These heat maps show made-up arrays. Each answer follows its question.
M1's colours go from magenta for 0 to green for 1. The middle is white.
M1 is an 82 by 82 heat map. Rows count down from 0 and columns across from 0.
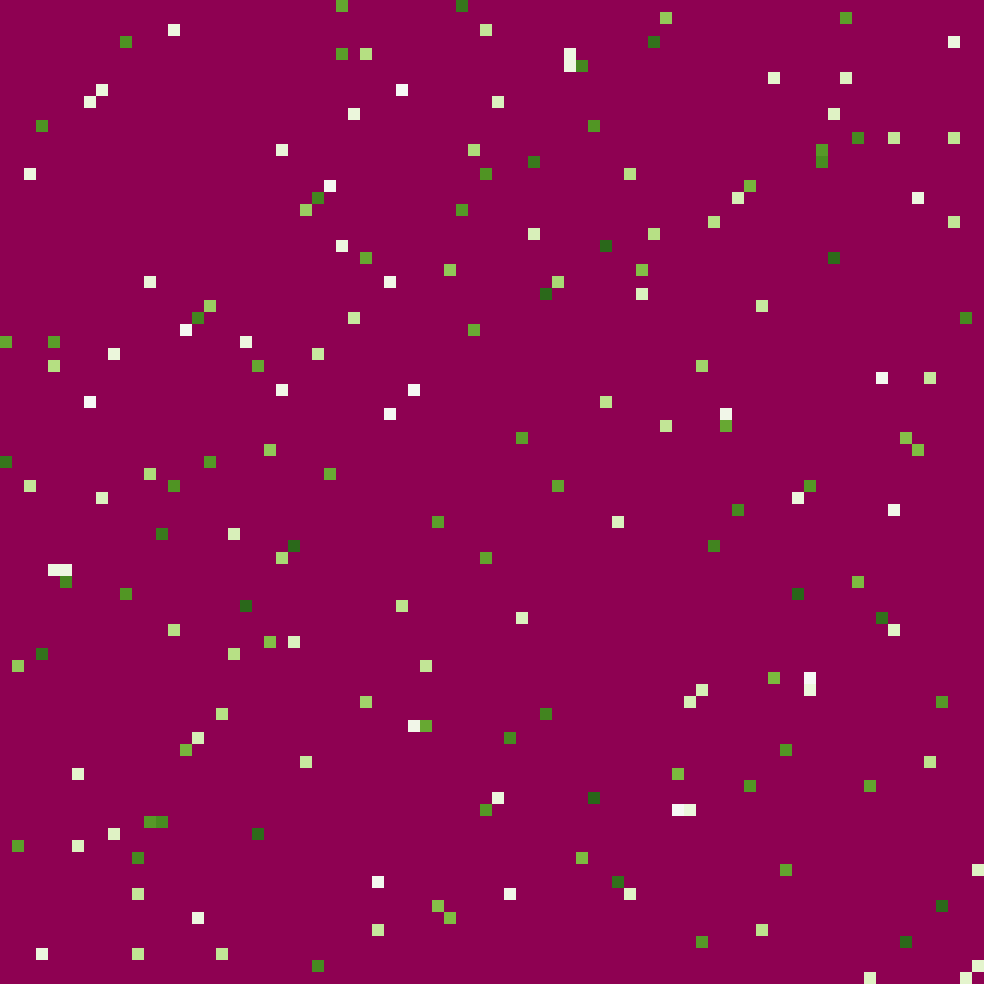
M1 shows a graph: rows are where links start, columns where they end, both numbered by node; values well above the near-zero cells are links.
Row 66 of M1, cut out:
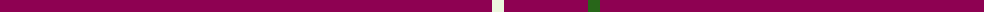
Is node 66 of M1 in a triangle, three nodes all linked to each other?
no
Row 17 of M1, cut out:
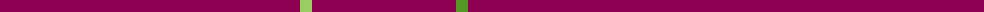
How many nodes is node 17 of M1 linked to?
2
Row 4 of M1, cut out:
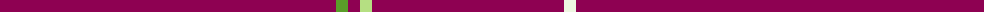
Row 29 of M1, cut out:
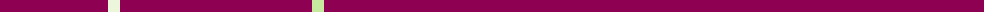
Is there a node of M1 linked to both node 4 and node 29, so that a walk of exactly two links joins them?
no
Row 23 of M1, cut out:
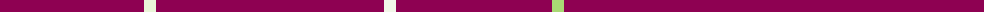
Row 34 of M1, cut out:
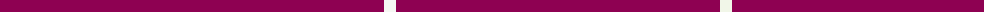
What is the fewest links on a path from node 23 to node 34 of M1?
2
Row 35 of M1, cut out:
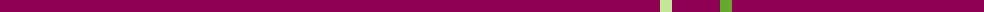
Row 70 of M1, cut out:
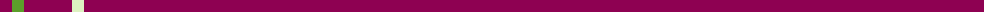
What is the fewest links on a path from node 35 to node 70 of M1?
3
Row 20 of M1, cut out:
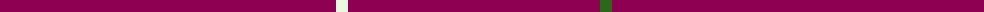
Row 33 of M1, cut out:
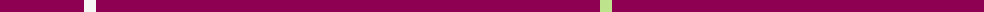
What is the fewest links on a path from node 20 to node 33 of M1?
2
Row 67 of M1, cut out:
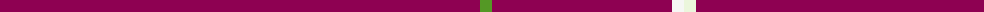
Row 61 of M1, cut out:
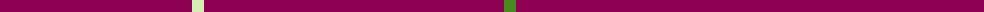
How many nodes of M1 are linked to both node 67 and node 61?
0
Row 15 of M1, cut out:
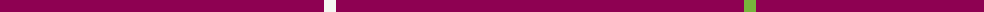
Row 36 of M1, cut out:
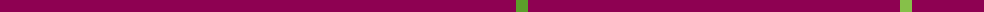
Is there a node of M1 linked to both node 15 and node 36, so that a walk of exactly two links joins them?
no
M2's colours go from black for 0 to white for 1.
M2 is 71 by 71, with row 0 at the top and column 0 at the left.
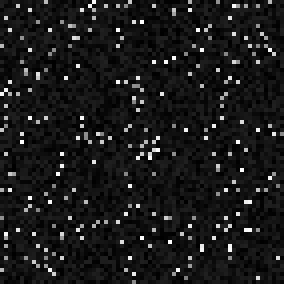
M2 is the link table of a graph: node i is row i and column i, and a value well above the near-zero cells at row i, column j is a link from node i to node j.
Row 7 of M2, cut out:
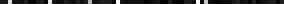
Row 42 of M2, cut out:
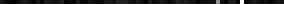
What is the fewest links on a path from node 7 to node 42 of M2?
5
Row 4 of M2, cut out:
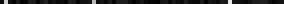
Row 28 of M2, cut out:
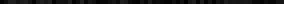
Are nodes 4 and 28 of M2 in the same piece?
no
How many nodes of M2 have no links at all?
2
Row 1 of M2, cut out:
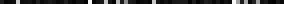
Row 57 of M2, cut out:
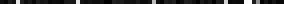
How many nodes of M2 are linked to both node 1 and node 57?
4
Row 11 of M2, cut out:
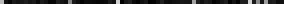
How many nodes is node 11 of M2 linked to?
7
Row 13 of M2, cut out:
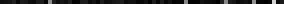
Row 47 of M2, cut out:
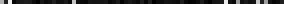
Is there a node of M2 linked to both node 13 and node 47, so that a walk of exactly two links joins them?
yes
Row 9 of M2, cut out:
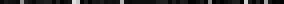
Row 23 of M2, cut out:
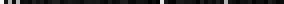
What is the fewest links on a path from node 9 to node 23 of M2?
4
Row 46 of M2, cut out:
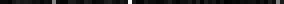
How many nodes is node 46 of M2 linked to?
3
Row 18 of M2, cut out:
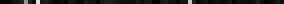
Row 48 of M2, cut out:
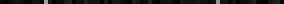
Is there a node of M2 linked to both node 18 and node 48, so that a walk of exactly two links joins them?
no
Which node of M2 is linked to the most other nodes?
node 1
